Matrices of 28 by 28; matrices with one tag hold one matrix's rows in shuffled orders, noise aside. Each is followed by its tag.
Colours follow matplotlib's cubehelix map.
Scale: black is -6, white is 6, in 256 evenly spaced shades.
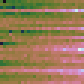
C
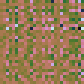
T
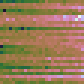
C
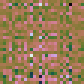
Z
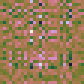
Z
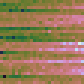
C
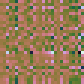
T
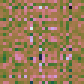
Z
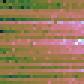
C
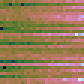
C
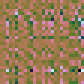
T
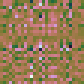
Z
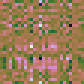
Z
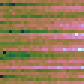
C
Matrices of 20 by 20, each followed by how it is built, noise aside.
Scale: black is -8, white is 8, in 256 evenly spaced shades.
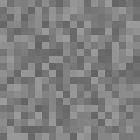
noise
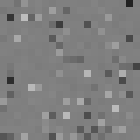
sparse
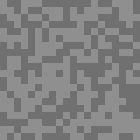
noise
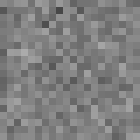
noise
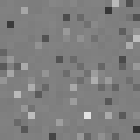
sparse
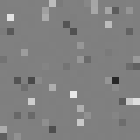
sparse
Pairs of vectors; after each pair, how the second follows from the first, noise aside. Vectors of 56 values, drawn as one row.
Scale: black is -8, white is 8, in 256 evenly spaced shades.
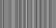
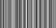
scaled up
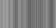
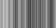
scaled up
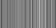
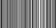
scaled up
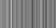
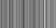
reversed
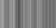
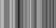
scaled up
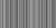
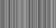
reversed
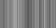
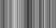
scaled up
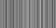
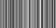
scaled up
